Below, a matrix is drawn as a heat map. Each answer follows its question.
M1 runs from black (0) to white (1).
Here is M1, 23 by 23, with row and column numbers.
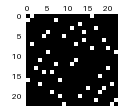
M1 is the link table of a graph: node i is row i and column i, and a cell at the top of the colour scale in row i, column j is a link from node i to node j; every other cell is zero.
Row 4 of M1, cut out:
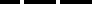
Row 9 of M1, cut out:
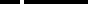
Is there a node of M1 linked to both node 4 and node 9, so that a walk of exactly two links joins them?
yes
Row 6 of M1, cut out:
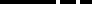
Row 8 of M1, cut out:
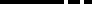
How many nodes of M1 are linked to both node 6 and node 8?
0
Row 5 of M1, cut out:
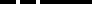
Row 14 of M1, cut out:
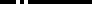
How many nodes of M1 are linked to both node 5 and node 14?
1
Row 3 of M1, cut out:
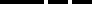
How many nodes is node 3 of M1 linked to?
2
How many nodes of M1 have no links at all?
1
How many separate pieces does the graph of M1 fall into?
2
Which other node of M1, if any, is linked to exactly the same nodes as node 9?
none
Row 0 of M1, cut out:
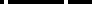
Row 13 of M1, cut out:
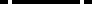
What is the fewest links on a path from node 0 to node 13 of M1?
4
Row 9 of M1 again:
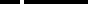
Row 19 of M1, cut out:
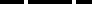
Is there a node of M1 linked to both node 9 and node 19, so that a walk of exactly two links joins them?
no
